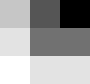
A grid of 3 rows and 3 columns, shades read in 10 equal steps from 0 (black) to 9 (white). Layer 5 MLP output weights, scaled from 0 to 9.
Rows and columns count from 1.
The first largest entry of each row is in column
1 1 1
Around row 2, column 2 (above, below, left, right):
3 8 8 4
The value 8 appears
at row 2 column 1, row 3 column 2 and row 3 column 3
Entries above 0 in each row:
2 3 3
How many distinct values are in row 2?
2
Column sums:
24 15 12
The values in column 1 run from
7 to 9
